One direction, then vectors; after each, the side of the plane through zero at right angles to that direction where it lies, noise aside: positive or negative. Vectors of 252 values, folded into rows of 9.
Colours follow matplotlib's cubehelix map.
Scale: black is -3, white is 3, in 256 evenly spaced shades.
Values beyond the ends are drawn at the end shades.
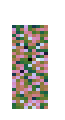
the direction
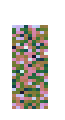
negative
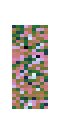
positive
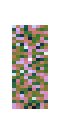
negative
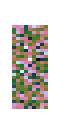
negative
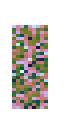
negative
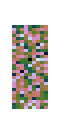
positive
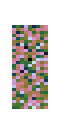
positive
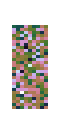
positive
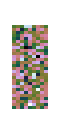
positive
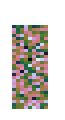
positive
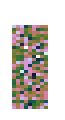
negative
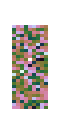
negative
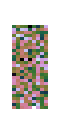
positive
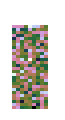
negative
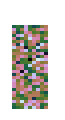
positive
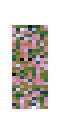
positive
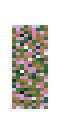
negative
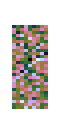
positive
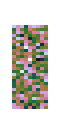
negative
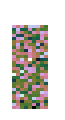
negative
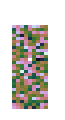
negative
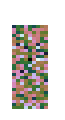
positive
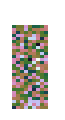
positive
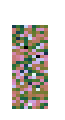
positive
